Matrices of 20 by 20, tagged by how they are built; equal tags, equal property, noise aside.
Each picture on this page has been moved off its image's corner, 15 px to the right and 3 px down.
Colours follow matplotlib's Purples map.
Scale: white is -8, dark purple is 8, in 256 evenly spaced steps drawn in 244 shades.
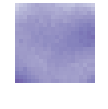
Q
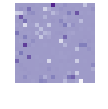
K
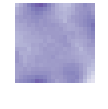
Q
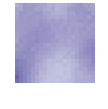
Q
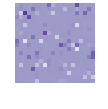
K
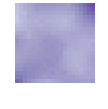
Q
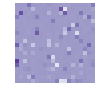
K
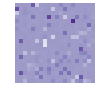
K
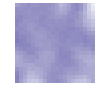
Q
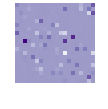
K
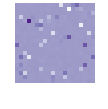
K
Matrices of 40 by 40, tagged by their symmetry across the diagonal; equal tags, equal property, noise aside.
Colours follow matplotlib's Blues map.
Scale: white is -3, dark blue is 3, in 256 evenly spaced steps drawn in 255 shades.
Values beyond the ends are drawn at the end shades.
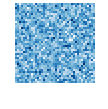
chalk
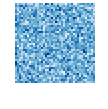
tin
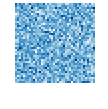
chalk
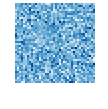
tin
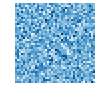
tin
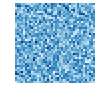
chalk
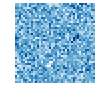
tin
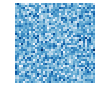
chalk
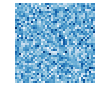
tin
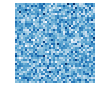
chalk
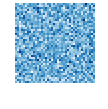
tin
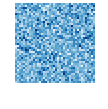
chalk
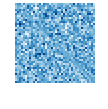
tin
